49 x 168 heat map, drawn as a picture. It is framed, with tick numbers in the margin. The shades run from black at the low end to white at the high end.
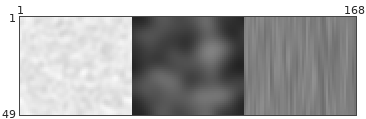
The table splits into one row of 3 panels. Panel 1,1: very high, blotchy, faint in contrast. Panel 1,2: low, smooth. Panel 1,3: middling, streaked downward, faint in contrast.
